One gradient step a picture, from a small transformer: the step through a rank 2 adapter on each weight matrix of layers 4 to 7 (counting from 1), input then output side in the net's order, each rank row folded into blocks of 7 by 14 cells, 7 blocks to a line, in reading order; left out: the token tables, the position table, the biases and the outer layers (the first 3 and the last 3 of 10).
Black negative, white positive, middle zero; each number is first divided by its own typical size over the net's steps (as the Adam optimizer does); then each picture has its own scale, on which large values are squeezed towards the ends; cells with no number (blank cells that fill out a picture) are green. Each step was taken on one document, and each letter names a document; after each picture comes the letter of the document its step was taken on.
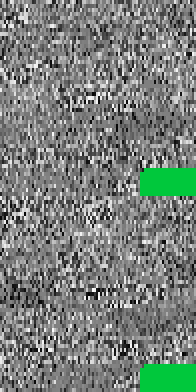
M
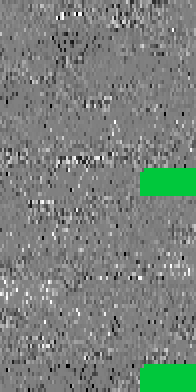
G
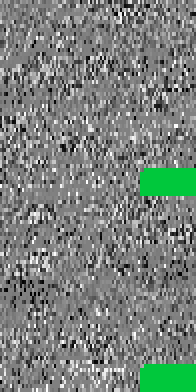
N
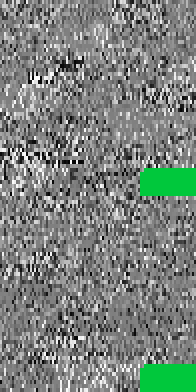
N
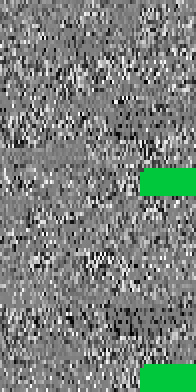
N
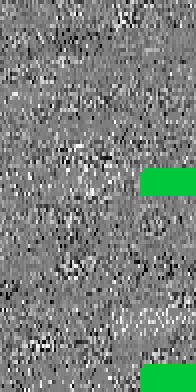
G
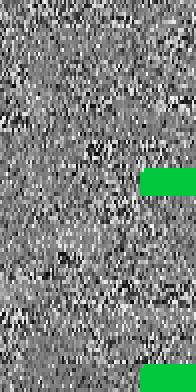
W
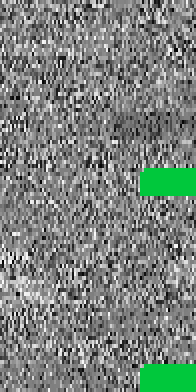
M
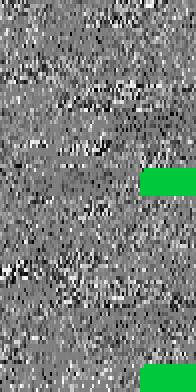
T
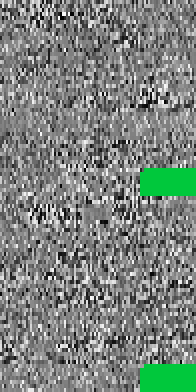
W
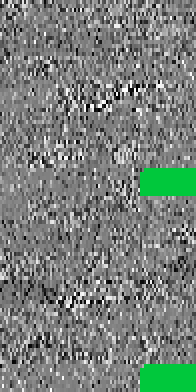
T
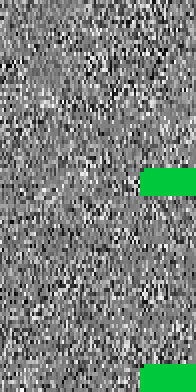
M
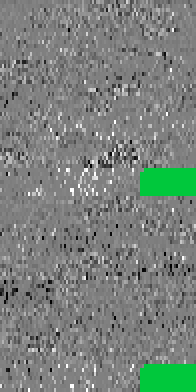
G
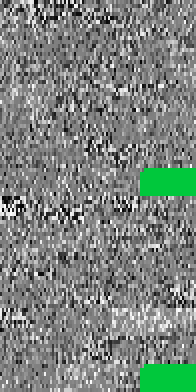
W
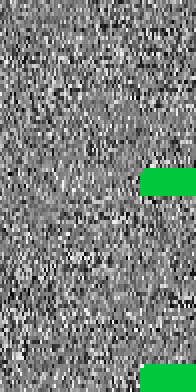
M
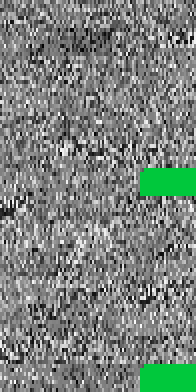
M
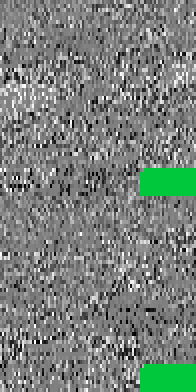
N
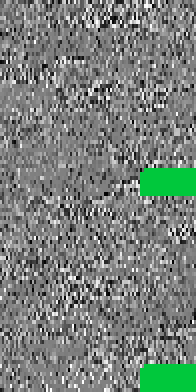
T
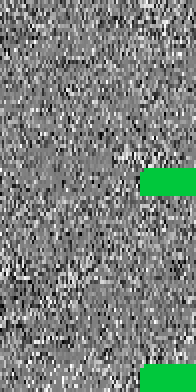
T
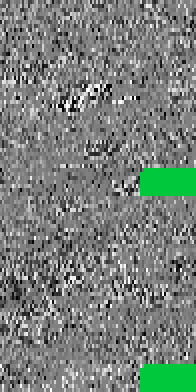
T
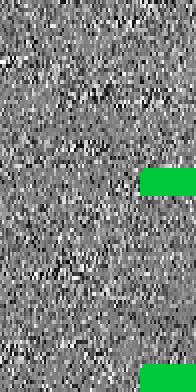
T
